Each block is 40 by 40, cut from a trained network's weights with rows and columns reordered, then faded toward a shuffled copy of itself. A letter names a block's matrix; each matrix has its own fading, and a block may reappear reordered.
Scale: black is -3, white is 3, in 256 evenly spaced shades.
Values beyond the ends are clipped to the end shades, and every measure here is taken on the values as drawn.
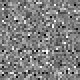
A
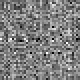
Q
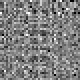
Q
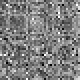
Q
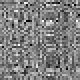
Q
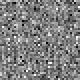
A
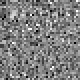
A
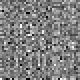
Q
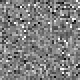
A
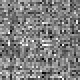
Q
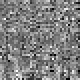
Q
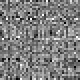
Q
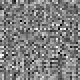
Q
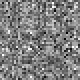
Q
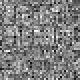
Q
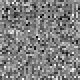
A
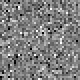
A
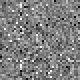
A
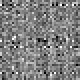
Q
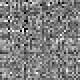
Q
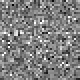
A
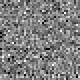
A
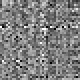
Q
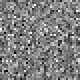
A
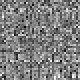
Q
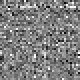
A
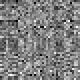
Q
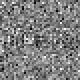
A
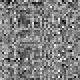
Q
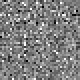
A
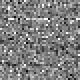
A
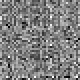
Q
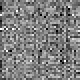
Q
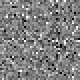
A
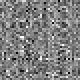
Q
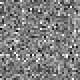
A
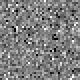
A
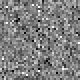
A
